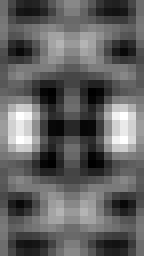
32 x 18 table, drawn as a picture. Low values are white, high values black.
Slope: none. Lone odd cells: none. Grain: blotchy. Seam: none. Mirror symmetry: left to right and top to bottom. Ninth with the highest average: centre. Odd rows or columns: none.
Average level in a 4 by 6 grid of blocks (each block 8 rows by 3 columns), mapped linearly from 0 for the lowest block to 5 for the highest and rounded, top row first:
441144 | 025520 | 025520 | 441144
